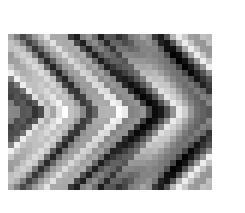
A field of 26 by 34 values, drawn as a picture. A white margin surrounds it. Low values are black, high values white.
On average the colour sits 50% of the way up the scale. It is mirror symmetric from top to bottom. No row or column stands out.
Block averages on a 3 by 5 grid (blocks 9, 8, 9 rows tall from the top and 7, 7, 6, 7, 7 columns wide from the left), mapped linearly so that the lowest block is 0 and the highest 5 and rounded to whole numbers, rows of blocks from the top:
4 3 0 2 2 | 2 4 5 0 3 | 4 3 0 2 2
